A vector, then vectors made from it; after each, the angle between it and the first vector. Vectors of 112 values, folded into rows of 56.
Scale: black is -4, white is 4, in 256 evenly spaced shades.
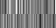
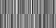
partly aligned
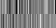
nearly opposite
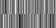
partly aligned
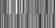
nearly parallel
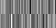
partly opposed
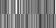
nearly parallel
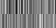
nearly opposite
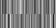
partly aligned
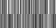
partly aligned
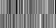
nearly opposite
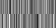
partly opposed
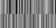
nearly opposite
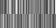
nearly parallel
